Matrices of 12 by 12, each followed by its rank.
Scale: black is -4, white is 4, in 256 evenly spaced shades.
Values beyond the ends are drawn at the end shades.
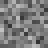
full rank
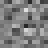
two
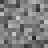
full rank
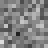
full rank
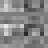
two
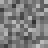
full rank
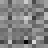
two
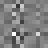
two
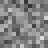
full rank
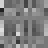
two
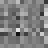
two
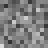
full rank
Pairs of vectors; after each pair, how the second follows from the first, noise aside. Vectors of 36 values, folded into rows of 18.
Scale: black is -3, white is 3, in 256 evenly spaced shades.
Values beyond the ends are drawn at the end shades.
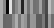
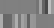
partly zeroed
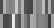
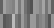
shrunk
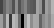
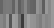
shrunk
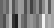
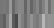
shrunk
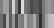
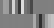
partly zeroed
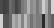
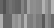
shrunk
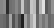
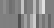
partly zeroed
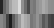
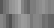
shrunk
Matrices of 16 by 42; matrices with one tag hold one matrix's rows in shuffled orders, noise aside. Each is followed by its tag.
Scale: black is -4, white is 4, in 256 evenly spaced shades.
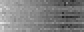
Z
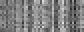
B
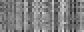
B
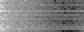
Z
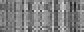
B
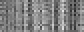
B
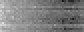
Z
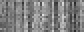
B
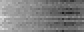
Z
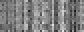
B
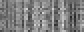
B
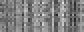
B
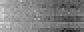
Z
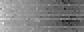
Z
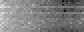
Z
